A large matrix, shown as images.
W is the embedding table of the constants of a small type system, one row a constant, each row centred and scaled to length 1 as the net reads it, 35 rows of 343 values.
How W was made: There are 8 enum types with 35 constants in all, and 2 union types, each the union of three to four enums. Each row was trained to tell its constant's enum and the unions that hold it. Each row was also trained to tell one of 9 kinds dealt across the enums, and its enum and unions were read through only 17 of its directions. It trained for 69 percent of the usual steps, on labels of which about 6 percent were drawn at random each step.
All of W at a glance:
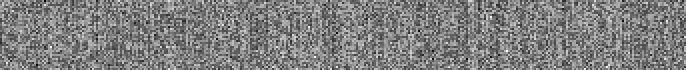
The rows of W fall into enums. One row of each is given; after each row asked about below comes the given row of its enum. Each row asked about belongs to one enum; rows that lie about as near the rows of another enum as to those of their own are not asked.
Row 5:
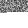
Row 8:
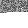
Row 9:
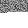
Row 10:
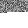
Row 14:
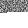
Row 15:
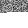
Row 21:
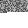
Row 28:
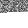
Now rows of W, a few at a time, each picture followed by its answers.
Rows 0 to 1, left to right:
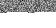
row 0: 15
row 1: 10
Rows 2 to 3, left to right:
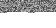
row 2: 14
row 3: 5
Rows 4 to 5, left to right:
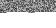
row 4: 10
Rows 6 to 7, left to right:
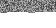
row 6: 21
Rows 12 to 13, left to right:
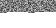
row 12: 10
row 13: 21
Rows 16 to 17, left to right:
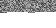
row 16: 9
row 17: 28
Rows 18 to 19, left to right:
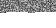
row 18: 10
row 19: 28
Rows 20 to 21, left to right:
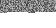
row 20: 14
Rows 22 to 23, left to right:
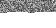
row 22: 21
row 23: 5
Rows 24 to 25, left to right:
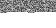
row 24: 5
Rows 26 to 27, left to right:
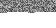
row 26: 28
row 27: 15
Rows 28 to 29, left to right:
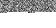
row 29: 9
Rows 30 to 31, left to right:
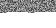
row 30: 14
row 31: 21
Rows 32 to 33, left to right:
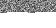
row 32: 5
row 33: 21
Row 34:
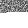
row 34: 5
